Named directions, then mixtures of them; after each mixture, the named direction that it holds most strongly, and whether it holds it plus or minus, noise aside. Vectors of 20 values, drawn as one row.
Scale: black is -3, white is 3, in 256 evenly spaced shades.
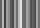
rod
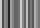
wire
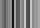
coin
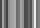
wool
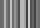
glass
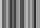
wool, minus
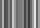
wool, plus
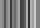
glass, minus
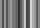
rod, minus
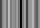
wire, minus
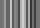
glass, plus
